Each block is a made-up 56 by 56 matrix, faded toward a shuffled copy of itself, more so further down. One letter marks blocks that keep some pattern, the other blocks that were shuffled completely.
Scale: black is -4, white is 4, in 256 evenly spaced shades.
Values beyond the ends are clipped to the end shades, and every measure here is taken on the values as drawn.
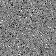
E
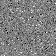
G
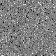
G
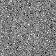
G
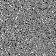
G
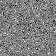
E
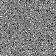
G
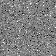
G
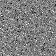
E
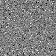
G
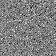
E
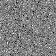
E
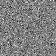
G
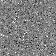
E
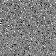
G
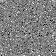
G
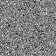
G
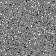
E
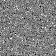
E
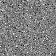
E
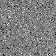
G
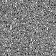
E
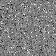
G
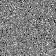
G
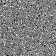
E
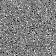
E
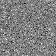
G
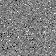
G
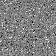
G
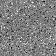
G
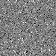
E
